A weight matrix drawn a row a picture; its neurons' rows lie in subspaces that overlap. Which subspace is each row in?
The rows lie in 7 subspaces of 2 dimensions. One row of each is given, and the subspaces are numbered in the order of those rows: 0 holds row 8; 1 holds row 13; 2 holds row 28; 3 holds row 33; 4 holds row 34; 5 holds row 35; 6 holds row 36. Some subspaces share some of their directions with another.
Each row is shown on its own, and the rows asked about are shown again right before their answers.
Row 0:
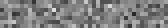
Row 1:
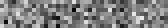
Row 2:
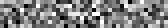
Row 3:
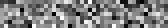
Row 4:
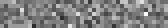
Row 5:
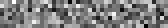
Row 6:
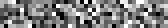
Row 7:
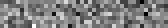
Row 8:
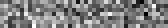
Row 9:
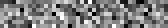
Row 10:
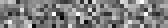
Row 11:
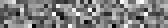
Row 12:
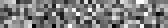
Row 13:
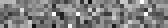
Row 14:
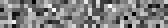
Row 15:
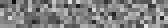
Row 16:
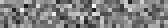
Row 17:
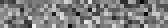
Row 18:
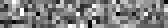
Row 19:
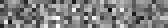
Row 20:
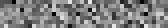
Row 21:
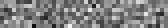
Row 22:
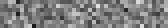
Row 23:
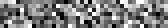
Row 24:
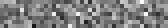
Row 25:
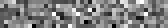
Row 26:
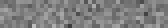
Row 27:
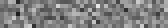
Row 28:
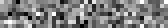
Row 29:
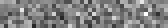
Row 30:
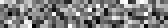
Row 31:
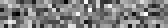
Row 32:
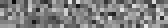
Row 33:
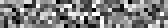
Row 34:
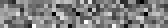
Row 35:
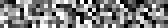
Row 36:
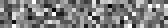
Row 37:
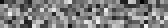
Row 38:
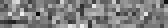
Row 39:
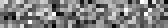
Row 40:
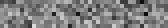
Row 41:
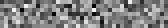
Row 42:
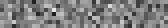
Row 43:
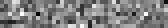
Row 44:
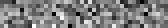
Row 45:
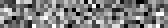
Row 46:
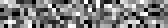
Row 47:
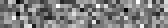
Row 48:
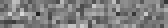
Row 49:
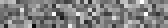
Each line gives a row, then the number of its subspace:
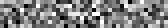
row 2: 3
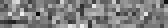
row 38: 2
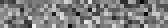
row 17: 5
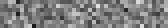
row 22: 1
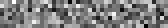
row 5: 0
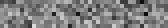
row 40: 5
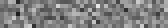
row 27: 1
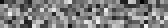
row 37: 5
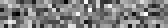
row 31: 6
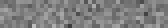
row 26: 3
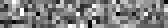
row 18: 2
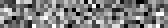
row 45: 3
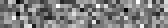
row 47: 1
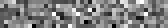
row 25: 4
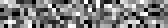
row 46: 6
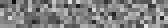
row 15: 0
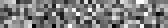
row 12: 3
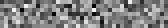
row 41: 3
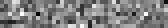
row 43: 2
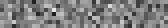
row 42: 6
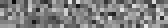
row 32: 0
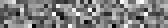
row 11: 4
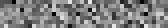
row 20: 0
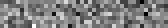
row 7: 0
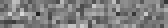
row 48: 2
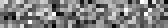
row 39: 1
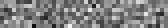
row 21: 3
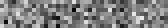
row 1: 4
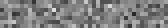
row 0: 6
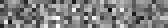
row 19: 4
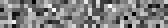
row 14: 6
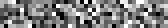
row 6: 5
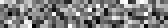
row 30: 5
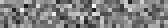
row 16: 3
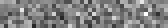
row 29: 4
